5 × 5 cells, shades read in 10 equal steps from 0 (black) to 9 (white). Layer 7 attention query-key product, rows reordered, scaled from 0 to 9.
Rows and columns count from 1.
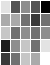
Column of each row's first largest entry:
1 1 1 5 5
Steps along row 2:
same down down up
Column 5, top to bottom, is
0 4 5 8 9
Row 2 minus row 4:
5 1 -3 -2 -4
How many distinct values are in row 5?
5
